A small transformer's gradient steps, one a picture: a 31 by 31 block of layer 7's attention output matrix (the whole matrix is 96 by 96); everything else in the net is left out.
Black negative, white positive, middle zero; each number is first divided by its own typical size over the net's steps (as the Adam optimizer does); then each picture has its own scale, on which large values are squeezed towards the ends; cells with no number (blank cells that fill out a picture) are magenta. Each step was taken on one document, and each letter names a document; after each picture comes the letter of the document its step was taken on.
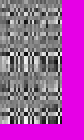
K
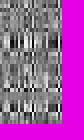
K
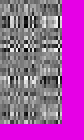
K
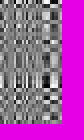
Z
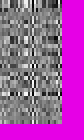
K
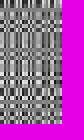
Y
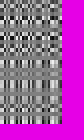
Y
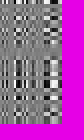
Z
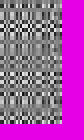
Y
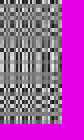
Y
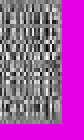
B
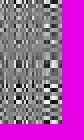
Z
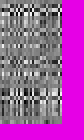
K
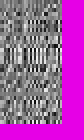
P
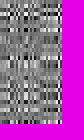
K
